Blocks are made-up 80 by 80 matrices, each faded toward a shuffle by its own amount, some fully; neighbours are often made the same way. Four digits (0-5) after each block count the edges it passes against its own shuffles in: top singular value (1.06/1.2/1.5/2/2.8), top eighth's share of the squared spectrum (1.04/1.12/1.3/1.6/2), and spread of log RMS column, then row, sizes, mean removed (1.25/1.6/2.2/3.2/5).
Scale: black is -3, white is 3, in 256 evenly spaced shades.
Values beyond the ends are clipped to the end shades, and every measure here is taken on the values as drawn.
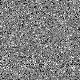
1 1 0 2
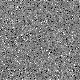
2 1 1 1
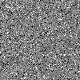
2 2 0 1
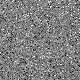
1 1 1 0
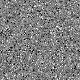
2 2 0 1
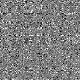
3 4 2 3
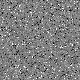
0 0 0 0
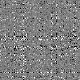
3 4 3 3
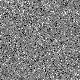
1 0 0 0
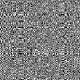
5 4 3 3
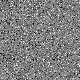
0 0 0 0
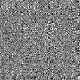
4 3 2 2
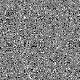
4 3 1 1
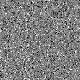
3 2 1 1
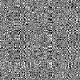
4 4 3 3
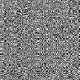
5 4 3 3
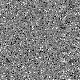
3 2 0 0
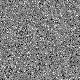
0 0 0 0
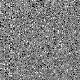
3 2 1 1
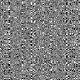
4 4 3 2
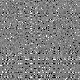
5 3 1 2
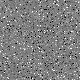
2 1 0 0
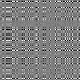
5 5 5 5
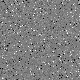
0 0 0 0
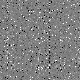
3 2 1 1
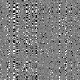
5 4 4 2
